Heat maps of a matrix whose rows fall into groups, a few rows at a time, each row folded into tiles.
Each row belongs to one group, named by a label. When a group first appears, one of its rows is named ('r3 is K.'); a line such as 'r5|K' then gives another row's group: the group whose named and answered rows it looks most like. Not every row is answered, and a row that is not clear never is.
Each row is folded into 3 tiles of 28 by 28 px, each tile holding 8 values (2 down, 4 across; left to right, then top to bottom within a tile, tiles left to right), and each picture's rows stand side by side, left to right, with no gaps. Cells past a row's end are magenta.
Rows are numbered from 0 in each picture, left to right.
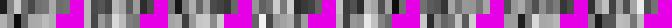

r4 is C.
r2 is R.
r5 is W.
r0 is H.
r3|R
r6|H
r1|C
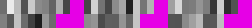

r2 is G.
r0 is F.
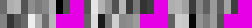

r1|H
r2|F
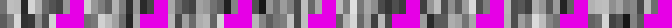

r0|F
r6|C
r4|F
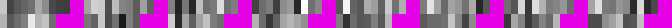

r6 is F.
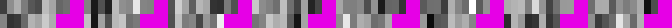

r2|F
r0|H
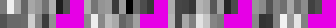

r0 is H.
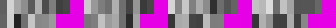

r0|H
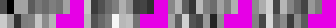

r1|C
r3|F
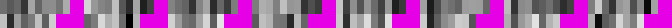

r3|F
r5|C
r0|W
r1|G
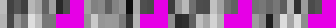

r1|G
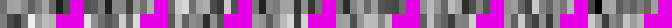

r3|R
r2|F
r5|F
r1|W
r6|W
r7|R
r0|H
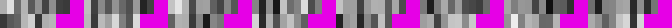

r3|C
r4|F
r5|R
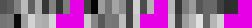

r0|R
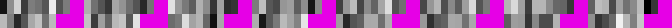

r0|H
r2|G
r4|H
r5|H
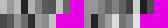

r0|F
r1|G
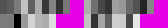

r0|R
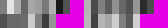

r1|G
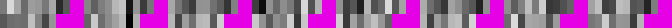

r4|C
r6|R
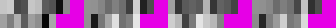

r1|G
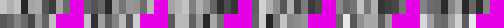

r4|R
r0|F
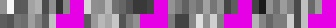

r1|G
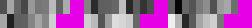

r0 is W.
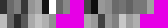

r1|R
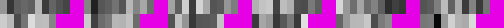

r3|F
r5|R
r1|C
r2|F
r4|G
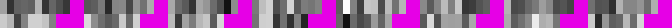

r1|W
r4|W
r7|W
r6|C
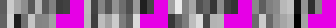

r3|R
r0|H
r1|G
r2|G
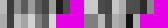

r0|G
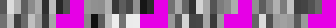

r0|H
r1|G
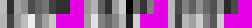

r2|G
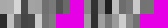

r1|C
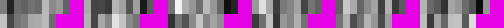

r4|H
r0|C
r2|H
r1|C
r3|F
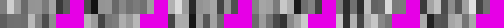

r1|R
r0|H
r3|F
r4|C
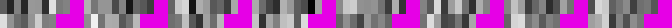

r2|F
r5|F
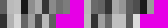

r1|W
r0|F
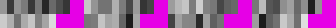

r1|G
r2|F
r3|W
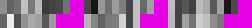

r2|C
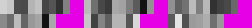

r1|W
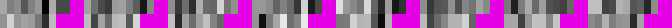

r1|W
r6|R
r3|G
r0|G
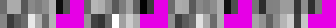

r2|H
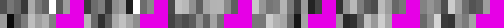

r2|H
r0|C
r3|G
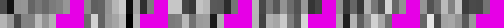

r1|R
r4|C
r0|R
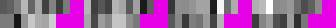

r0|R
